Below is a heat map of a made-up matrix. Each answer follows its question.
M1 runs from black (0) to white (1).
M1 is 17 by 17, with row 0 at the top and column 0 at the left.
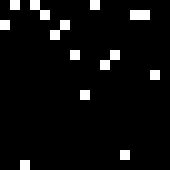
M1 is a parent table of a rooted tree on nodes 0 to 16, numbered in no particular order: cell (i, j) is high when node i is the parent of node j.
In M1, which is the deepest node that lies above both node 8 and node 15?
0
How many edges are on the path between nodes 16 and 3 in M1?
3
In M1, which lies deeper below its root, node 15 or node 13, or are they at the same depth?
node 15
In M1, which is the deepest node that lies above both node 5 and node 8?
0
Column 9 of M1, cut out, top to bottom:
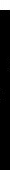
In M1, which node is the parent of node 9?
0
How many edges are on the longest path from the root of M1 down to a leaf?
7
